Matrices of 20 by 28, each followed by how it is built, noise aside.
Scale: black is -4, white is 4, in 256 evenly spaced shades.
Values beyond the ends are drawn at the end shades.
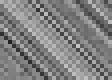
Toeplitz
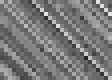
Toeplitz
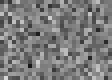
noise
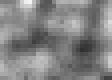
smooth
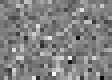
noise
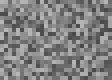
noise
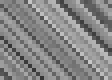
Toeplitz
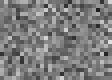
noise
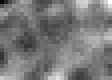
smooth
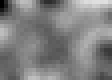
smooth
